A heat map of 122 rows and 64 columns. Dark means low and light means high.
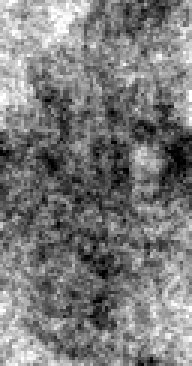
No single row or column stands out from its neighbours. There is no overall slope. The ninth with the highest average is the top left. The values follow a bell shape.
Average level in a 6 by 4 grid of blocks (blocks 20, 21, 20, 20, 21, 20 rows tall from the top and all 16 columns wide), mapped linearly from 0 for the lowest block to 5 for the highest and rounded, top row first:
5523 | 4223 | 1110 | 1112 | 3113 | 4224
